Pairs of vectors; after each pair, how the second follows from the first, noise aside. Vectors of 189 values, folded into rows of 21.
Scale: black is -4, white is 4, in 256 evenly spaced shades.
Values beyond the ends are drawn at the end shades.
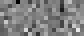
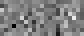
wrapped around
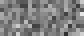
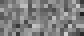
negated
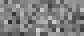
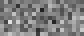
negated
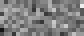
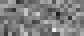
wrapped around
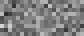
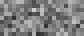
wrapped around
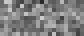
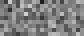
sign-scrambled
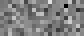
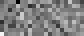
wrapped around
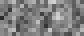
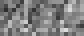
wrapped around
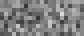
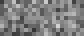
wrapped around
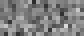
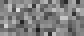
reversed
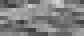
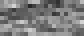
negated
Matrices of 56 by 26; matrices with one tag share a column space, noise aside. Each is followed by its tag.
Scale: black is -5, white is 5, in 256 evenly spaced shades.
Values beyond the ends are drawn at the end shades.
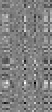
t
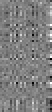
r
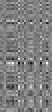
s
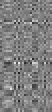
s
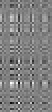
t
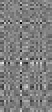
s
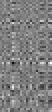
s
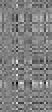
t
